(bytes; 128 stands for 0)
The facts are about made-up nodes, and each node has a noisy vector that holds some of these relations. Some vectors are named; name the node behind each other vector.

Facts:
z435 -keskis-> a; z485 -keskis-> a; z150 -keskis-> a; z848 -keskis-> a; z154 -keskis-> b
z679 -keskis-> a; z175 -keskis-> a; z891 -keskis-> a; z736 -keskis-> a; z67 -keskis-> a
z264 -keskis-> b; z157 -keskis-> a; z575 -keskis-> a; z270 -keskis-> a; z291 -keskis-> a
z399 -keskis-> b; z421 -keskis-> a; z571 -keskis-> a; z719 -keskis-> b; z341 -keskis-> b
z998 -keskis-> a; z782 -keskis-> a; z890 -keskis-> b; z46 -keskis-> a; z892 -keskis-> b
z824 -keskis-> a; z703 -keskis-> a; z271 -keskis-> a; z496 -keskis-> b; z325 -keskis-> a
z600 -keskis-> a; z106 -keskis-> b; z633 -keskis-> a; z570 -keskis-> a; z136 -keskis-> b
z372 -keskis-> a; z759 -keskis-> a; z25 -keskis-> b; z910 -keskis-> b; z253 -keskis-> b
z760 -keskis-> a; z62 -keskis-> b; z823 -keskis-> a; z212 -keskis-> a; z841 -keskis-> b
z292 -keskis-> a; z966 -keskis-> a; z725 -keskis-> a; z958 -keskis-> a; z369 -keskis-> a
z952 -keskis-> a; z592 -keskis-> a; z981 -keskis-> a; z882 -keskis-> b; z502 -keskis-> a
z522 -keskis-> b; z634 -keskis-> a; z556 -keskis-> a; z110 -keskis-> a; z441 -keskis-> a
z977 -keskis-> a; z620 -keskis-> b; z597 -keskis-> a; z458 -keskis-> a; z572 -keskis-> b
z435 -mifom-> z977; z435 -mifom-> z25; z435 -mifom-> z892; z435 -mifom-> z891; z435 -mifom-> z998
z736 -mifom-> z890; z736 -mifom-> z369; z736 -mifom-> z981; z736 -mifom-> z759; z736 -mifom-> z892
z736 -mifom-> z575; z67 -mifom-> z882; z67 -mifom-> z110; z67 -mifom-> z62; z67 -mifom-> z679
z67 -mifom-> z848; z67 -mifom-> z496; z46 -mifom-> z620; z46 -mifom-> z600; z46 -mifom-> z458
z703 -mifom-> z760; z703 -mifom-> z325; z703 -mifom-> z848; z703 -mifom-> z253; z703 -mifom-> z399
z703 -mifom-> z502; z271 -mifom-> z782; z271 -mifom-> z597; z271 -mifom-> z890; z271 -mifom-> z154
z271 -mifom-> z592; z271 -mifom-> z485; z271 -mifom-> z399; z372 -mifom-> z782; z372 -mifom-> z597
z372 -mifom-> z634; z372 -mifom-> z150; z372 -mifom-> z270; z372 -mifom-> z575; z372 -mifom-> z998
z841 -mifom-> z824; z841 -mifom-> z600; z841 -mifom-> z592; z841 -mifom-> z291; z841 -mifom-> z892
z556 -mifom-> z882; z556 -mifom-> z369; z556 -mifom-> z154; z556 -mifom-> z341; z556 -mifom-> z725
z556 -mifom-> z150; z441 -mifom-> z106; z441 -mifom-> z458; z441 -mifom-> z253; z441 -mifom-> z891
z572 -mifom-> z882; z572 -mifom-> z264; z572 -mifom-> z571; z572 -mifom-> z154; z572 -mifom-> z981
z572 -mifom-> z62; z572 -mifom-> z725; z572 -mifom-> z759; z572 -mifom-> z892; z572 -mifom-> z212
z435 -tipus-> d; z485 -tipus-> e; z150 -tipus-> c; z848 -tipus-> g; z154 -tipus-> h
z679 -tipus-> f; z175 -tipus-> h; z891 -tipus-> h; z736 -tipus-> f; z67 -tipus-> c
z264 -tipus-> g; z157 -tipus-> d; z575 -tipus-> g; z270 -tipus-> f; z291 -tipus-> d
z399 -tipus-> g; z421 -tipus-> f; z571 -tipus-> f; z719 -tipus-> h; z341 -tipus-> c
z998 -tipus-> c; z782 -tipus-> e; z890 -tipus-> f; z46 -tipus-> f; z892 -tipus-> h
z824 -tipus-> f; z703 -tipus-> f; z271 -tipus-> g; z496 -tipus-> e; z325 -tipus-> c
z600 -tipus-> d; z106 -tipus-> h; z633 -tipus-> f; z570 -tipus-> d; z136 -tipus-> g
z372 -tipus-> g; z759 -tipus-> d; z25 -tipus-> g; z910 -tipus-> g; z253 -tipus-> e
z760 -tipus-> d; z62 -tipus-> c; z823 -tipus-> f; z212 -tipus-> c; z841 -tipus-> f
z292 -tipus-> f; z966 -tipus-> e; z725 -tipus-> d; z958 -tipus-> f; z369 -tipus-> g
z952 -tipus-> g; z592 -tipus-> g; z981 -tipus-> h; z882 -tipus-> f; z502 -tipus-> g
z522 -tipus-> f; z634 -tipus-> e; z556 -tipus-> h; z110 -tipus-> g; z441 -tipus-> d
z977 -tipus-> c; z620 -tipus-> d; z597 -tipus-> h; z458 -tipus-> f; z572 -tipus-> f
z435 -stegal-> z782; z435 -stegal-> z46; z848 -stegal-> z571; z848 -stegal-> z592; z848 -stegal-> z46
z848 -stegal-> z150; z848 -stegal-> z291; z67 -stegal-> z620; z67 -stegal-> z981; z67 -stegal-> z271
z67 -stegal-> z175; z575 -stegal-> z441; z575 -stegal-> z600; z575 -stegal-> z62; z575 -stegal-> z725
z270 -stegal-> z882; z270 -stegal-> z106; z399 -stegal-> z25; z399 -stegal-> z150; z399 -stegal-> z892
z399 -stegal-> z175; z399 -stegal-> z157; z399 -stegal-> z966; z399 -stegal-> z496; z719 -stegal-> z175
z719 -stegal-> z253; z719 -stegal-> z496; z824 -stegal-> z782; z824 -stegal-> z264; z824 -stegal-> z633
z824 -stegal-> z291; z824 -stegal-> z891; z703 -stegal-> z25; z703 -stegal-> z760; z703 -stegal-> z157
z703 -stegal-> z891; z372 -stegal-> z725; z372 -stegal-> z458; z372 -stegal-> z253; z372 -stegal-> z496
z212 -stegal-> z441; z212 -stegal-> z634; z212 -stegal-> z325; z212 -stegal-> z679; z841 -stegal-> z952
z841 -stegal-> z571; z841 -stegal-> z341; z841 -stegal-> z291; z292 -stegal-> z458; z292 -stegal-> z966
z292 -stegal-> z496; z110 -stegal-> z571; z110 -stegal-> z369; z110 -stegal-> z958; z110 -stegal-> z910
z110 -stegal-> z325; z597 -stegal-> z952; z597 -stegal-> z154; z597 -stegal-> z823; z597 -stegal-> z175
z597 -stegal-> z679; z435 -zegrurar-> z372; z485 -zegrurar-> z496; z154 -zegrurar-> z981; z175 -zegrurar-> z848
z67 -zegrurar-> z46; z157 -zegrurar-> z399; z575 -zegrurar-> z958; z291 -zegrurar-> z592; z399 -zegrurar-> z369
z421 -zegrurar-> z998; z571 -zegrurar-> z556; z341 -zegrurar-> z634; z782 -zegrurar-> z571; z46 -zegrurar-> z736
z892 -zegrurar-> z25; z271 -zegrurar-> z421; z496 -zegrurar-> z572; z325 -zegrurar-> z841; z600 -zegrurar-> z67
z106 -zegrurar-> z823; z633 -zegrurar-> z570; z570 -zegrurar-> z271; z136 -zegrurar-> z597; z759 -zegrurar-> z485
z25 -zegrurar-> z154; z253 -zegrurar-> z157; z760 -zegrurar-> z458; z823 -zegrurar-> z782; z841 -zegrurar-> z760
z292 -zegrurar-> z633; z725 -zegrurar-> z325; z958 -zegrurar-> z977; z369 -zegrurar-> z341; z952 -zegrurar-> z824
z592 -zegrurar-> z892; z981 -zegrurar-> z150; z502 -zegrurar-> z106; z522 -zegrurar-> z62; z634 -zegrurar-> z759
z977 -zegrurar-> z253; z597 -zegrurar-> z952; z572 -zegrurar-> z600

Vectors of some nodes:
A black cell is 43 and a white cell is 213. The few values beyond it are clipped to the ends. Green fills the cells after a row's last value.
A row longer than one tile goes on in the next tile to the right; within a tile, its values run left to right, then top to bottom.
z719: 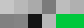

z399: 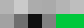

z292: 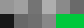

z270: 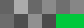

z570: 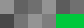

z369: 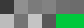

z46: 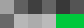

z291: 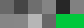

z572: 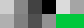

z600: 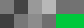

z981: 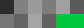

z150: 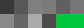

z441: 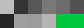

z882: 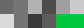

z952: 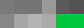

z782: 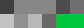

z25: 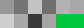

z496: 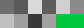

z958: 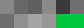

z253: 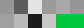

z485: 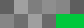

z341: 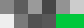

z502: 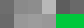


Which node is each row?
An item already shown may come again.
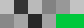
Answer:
z620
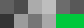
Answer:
z458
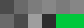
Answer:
z759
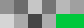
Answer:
z25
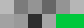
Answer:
z522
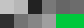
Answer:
z703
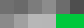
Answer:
z952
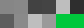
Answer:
z271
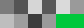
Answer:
z496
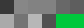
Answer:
z369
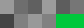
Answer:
z570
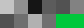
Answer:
z435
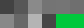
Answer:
z150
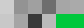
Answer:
z136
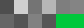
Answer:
z597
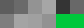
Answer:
z891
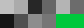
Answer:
z67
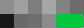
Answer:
z292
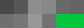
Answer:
z679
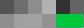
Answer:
z891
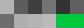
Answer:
z46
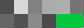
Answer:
z575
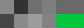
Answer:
z157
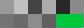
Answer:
z824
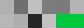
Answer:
z106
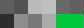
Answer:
z458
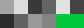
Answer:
z372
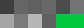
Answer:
z571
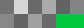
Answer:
z110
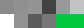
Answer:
z264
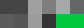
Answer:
z725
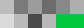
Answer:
z910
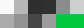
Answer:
z841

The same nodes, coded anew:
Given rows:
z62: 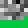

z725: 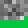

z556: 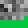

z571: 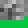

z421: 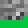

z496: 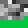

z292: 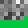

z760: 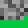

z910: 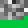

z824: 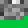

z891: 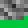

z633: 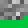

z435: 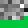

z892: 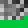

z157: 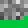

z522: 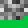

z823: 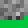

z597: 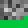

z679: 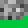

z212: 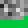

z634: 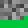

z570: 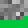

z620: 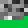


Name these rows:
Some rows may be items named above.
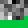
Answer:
z106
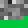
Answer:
z600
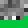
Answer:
z441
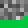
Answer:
z150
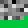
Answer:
z719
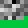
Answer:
z399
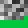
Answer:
z25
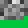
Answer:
z824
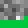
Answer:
z369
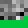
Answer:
z848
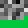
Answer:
z341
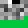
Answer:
z572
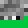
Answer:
z441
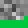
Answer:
z981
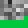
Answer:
z575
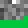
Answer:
z291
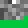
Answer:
z291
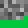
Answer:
z150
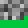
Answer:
z46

